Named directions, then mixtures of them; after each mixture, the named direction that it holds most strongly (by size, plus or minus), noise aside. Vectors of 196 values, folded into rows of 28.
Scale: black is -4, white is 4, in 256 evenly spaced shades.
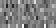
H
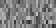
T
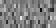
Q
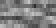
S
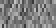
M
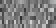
Q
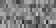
T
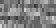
S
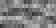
S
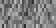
M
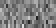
T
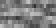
S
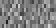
M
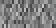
M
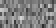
Q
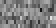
Q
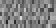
Q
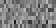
T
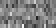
H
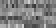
S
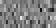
Q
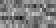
S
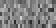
Q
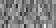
M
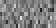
Q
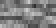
S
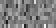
H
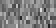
Q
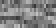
S
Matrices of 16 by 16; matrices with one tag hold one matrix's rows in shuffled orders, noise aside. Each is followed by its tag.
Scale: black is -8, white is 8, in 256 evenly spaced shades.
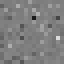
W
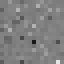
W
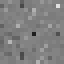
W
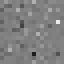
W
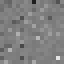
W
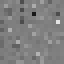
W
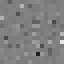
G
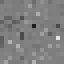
W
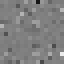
G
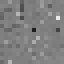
W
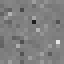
W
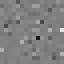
G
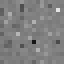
W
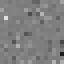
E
